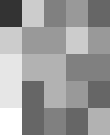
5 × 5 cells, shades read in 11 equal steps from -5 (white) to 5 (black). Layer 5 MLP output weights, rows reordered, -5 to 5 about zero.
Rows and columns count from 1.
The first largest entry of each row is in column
1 2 4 2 2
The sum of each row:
0 -9 -8 -5 -5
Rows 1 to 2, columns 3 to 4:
0 -1 / -1 -3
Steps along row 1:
down up down up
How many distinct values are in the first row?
5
